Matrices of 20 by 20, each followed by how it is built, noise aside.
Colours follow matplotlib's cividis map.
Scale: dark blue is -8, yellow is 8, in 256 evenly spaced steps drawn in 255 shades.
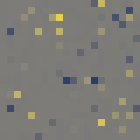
sparse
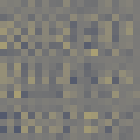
low rank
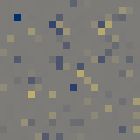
sparse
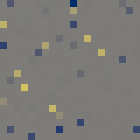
sparse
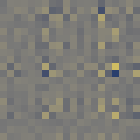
low rank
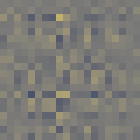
low rank
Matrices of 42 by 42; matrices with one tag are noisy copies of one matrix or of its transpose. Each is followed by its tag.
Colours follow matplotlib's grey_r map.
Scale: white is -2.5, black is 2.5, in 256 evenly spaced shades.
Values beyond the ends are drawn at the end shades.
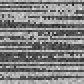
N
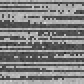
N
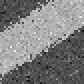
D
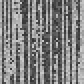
N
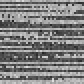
N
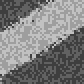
D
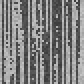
N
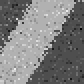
D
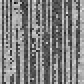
N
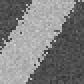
D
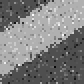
D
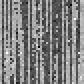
N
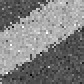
D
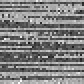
N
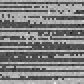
N
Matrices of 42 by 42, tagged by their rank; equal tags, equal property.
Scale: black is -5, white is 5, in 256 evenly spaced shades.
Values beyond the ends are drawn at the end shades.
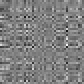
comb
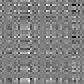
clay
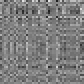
comb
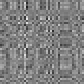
comb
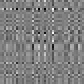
clay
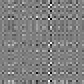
clay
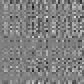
comb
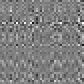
comb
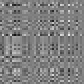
clay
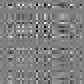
clay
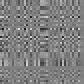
clay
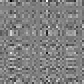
comb
